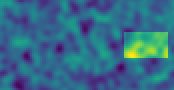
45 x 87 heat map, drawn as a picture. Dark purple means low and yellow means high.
There are no regular stripes. Most values sit low, with a long tail of high ones. An odd patch, higher than its surroundings, sits in the middle right. The middle right is the ninth with the highest average. Values change most from cell to cell in the middle right.
